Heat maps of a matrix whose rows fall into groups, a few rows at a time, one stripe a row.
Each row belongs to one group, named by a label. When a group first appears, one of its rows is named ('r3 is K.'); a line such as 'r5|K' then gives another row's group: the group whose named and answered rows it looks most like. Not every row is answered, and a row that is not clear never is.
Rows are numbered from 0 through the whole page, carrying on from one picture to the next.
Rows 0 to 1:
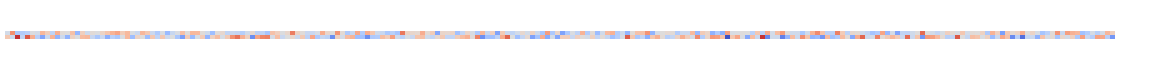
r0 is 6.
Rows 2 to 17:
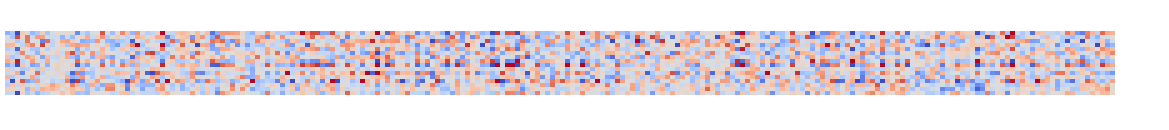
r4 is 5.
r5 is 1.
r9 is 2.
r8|5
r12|1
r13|5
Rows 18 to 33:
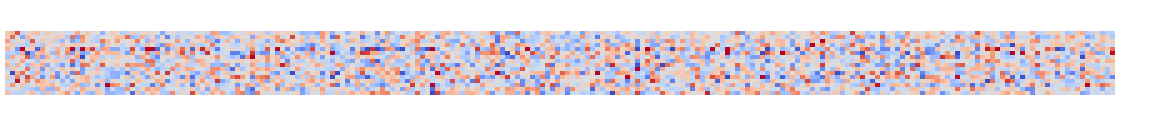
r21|2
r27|5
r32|5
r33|5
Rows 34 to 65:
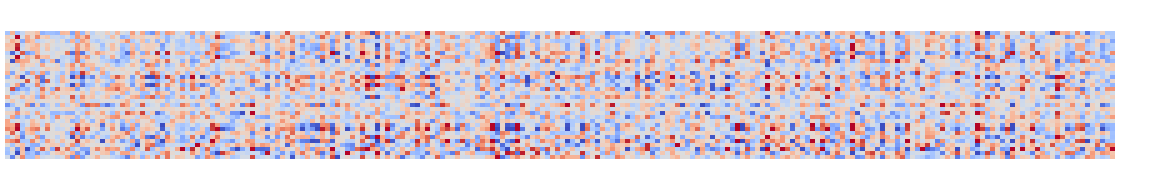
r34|1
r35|2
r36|6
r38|2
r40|2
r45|1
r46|5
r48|6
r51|6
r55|6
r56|5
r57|2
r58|2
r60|1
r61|2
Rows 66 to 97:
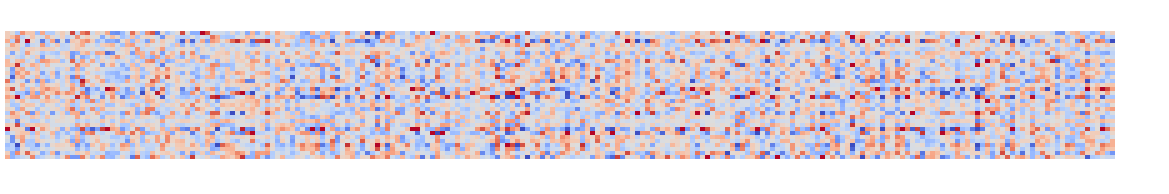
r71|5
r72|1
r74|2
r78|5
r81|5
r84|5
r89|2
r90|5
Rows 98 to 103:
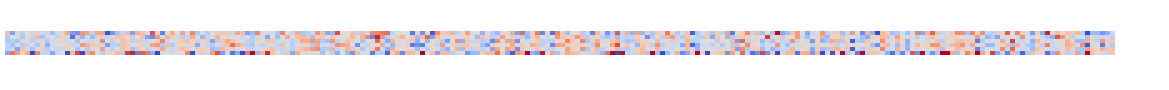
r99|1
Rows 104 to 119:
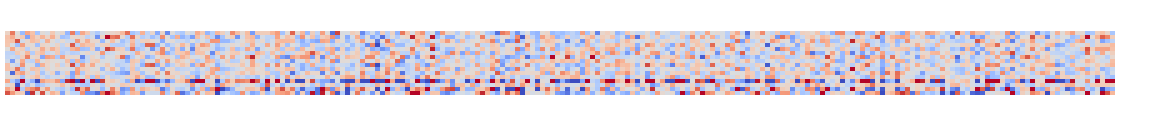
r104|6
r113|2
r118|2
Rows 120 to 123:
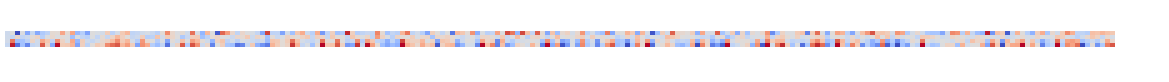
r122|6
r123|6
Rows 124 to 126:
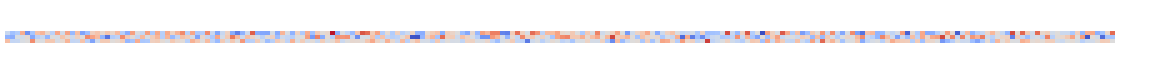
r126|5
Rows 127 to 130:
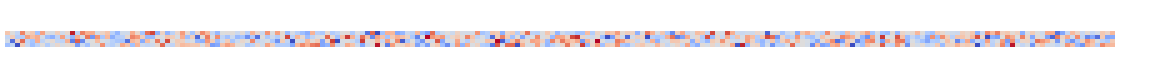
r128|1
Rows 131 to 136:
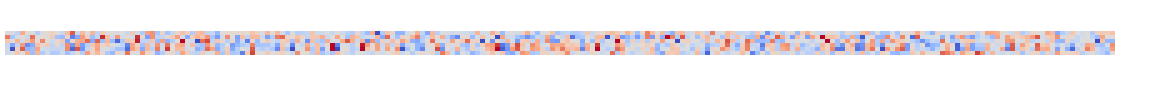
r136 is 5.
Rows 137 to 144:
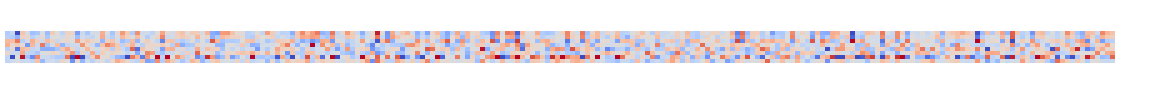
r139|2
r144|1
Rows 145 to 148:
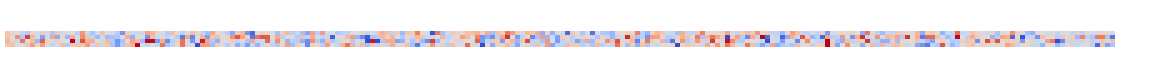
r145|5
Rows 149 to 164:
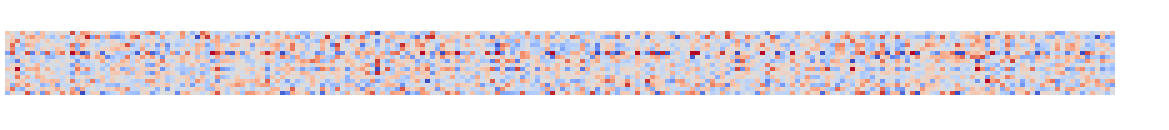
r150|1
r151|2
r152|6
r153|6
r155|5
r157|1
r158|2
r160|2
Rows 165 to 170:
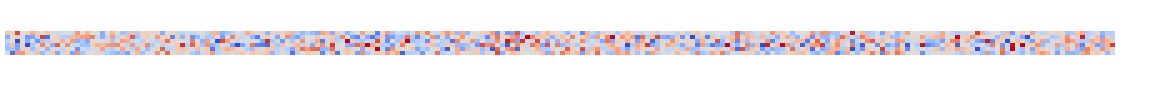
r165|2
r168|6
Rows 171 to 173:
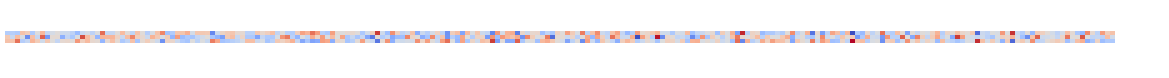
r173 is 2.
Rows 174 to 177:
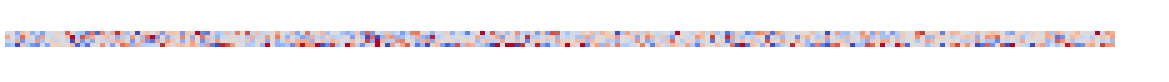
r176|1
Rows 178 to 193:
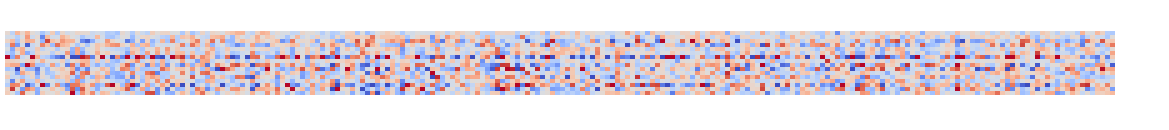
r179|5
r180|5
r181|6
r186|6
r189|5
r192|6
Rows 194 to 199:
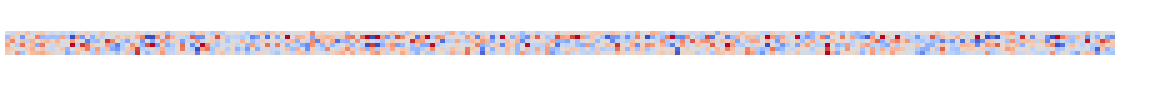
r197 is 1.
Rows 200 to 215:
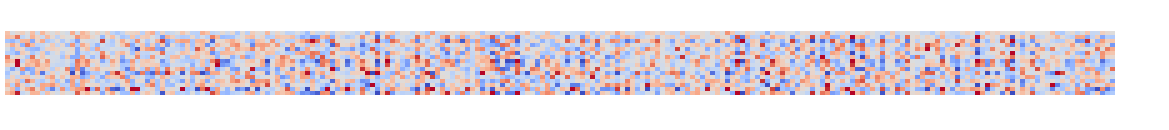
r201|2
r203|6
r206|5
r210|1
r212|6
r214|1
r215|2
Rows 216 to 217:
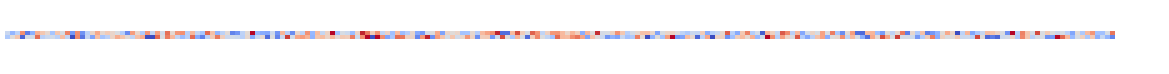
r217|1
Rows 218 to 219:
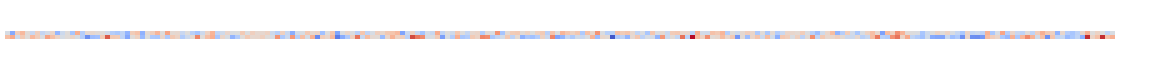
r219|5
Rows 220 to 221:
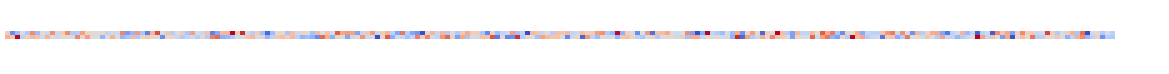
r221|2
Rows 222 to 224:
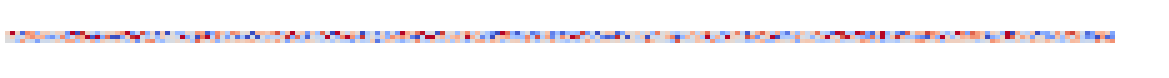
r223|1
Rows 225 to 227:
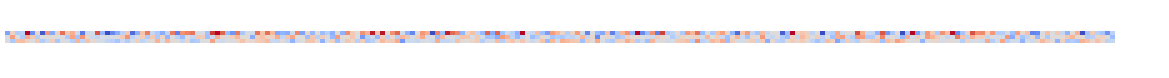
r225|5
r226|6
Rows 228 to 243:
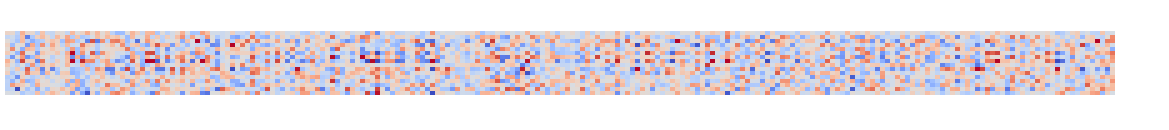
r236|5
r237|5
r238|5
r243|1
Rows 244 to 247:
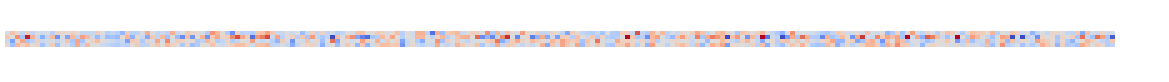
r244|5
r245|6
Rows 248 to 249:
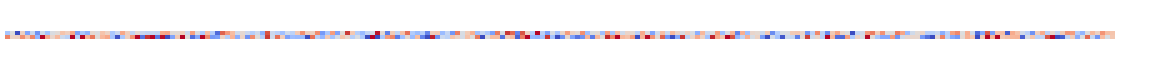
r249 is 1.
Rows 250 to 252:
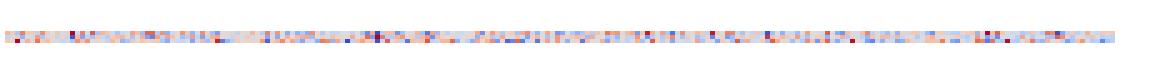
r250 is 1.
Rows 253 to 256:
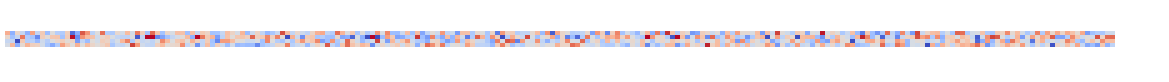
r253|5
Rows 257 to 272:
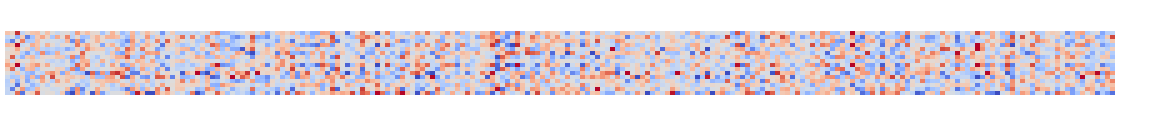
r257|2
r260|2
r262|5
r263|6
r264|5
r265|2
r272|1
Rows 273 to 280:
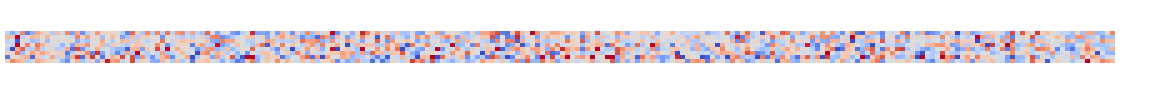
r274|2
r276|2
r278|1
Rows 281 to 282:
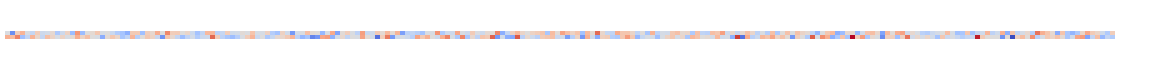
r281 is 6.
